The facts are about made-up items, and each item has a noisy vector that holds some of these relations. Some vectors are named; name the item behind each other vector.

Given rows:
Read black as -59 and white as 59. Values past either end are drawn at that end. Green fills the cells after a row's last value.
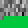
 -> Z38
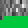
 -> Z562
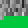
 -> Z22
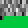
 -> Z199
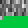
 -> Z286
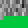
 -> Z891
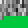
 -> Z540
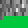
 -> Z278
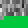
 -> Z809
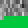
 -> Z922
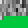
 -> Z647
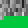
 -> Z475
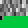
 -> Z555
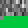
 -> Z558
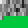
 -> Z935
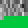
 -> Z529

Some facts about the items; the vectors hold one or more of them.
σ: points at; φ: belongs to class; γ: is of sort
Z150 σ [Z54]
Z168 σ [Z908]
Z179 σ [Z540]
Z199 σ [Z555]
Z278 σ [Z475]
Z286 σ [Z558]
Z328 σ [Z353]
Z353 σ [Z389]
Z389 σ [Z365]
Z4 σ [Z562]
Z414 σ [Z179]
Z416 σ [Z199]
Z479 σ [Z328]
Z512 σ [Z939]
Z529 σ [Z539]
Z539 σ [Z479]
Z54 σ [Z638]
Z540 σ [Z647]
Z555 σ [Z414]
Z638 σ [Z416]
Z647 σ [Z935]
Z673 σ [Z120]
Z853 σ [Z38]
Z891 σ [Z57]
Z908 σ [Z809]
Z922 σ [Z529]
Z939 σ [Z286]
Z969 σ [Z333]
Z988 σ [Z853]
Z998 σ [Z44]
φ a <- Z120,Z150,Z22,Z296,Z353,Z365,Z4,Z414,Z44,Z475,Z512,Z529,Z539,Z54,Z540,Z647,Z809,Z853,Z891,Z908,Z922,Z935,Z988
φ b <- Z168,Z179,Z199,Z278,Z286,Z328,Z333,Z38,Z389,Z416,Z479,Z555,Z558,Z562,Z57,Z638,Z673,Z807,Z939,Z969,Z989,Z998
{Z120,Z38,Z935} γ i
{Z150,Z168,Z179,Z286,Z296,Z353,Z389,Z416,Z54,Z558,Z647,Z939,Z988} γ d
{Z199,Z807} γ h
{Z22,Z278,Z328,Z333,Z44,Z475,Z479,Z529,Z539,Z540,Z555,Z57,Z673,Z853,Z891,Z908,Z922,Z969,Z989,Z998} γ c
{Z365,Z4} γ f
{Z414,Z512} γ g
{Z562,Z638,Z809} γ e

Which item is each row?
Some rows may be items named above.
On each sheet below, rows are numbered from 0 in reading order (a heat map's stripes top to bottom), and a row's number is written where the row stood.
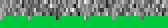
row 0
Z4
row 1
Z558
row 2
Z416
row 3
Z120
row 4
Z512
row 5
Z38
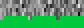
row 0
Z988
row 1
Z54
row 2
Z807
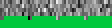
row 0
Z807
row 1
Z638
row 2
Z935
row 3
Z54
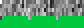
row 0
Z414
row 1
Z353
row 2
Z150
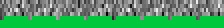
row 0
Z416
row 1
Z479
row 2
Z365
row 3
Z389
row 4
Z416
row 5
Z328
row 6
Z168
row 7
Z179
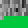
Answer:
Z296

